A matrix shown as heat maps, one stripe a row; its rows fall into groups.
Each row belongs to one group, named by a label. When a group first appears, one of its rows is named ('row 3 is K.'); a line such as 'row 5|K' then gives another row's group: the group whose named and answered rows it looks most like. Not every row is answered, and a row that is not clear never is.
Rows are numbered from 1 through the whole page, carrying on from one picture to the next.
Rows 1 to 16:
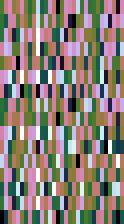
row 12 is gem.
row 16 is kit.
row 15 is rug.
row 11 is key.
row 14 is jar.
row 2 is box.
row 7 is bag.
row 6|rug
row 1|kit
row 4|kit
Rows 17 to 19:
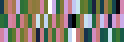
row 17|kit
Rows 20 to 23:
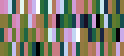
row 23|bag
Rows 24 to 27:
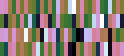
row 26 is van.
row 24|key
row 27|box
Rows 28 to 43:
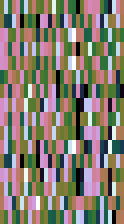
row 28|van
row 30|key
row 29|bag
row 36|gem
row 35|van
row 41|van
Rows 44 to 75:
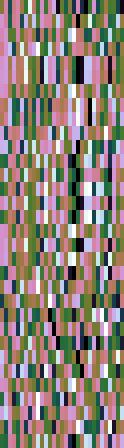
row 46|key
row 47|rug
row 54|gem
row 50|key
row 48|van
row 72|rug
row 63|box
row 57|box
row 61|van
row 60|key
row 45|gem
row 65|kit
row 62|key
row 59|box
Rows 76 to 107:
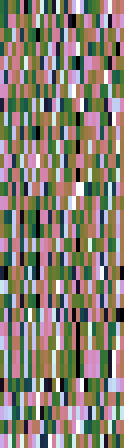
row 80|van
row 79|kit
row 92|bag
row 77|box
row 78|bag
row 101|van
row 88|gem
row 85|bag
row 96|gem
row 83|jar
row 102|van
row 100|gem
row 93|gem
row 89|jar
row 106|jar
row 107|rug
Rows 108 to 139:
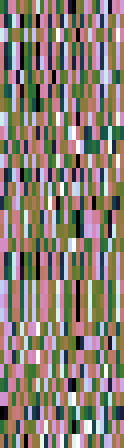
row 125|key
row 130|gem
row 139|jar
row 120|bag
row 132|van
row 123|van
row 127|bag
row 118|jar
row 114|bag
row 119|gem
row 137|kit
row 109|bag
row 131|rug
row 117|key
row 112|bag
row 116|gem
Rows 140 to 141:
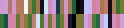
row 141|box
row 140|van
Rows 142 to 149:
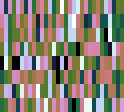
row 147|kit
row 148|rug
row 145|van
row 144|key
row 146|rug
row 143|key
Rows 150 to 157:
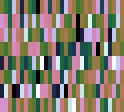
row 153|box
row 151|gem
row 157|key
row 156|rug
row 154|jar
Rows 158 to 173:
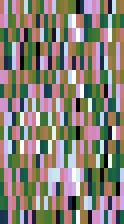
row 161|bag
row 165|gem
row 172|box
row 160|jar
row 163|key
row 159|key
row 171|kit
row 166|rug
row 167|van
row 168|rug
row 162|bag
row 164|jar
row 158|van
